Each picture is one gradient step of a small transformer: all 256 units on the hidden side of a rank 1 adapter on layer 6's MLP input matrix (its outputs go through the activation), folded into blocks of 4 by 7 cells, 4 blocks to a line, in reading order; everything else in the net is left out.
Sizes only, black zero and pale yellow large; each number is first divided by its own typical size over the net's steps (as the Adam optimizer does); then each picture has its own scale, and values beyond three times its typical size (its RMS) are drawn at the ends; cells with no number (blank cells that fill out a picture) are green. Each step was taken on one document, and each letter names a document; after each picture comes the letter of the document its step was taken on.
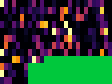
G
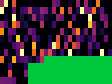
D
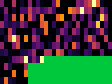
D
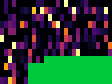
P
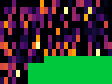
P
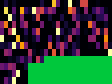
P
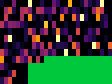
G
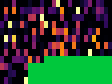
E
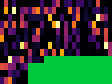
P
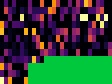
G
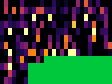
P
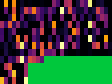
D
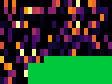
D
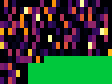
P
